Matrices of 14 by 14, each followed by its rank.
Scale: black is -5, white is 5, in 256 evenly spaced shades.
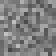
full rank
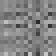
two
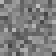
full rank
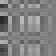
one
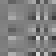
one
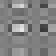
one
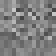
three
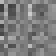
two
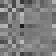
two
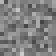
full rank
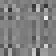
two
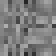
three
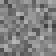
full rank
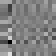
two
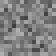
full rank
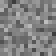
full rank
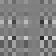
one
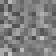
three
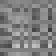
two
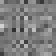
three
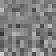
three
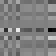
one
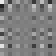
one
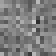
three
